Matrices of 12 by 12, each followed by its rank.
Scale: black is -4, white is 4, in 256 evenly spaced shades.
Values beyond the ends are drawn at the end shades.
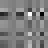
one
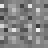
two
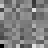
two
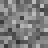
full rank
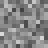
full rank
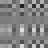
one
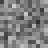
full rank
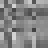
two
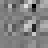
two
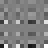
one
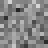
full rank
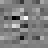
two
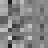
two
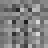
two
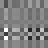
one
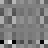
one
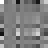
one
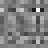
two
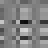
one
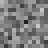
full rank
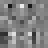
two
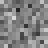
full rank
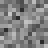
full rank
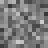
full rank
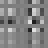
one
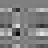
one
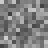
full rank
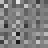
two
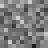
full rank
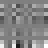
one
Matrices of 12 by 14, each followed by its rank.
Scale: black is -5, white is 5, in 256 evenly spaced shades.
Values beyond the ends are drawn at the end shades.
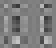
one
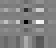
one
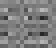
two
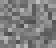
full rank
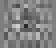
two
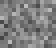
full rank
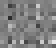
two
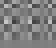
one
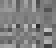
two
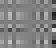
one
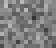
full rank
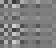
one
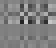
one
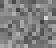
full rank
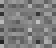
two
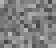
full rank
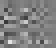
two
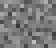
full rank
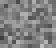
full rank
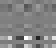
one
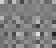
two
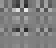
one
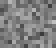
full rank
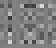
two
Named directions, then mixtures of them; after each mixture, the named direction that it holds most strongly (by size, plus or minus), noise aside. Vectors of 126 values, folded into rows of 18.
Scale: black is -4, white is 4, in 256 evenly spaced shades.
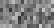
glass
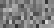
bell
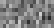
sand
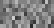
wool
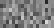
bell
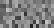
wool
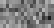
sand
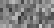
glass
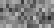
glass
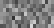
wool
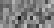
glass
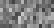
glass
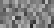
wool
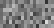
bell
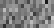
bell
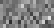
bell
